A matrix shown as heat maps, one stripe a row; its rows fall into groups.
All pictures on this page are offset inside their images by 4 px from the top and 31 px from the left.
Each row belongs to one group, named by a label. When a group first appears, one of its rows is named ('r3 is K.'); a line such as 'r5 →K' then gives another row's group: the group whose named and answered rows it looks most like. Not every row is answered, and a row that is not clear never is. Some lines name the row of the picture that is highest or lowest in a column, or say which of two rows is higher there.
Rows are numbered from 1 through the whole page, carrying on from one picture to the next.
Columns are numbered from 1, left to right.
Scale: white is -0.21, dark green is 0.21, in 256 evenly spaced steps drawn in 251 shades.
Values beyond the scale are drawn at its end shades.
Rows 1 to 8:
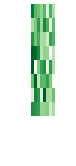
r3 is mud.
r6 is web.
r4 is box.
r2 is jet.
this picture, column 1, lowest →7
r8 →box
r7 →jet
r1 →mud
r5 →mud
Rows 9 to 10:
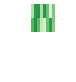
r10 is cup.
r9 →jet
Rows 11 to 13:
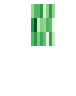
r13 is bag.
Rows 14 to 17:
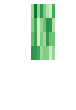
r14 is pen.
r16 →web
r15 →web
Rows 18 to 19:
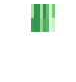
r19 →box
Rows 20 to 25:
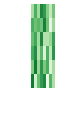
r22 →pen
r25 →mud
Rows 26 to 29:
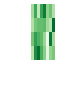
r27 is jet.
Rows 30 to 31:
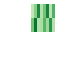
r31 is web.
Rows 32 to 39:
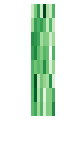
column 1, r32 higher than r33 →No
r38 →pen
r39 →pen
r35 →box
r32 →jet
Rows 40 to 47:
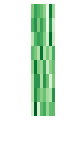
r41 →bag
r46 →jet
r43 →pen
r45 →jet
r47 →web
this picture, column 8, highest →46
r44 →jet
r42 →bag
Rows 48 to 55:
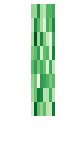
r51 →jet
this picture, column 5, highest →53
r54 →bag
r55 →jet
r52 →bag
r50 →pen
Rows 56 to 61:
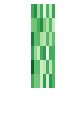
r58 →box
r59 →mud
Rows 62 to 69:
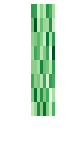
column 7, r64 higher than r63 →No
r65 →jet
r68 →pen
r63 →web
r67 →mud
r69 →jet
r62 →web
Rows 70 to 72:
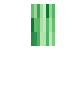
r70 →cup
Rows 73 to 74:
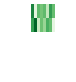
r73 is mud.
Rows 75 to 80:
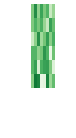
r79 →web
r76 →bag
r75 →pen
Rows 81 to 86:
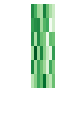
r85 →mud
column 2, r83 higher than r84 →No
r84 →pen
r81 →box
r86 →jet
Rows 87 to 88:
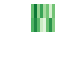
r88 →cup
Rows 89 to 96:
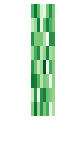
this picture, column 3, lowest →95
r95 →web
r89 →cup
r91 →mud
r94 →box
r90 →cup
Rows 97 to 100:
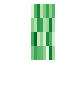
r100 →bag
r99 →web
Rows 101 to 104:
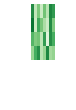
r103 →mud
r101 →mud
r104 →cup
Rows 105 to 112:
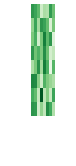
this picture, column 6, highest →112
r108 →box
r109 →jet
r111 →pen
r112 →web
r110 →box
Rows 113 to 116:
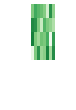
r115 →box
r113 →bag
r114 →box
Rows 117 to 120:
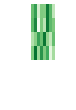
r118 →web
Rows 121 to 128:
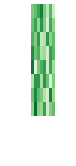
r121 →bag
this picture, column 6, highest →123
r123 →cup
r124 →mud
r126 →jet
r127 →bag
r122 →bag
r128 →jet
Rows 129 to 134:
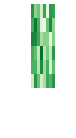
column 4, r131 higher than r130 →Yes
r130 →cup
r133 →pen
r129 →mud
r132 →pen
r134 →cup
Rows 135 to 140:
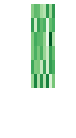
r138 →bag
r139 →mud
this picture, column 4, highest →140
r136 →mud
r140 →pen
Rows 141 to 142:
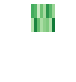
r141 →web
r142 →jet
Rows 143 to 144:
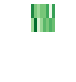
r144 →web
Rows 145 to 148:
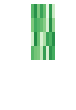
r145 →bag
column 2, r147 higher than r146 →Yes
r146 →bag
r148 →mud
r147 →cup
